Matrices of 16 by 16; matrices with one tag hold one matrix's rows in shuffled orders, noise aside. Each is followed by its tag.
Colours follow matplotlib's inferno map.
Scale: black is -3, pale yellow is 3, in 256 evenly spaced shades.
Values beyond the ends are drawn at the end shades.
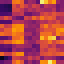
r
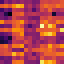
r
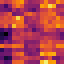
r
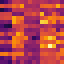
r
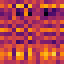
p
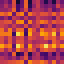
p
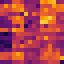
r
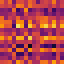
p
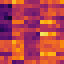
r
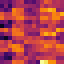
r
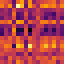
p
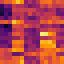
r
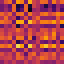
p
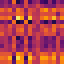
p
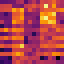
r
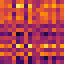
p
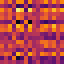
p
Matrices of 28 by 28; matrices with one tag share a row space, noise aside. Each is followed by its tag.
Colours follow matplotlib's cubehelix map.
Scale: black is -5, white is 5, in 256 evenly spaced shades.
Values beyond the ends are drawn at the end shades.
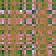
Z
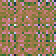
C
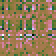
Z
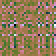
C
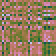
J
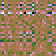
Z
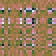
Z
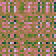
C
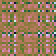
C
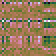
J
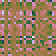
Z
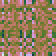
Z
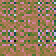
C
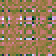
Z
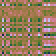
J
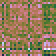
J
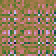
C
